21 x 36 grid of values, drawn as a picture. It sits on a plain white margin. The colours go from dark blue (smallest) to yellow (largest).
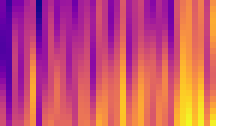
Histogram: bell-shaped. Ninth with the highest average: bottom right. Slope: up to the bottom right. Grain: streaks running down.
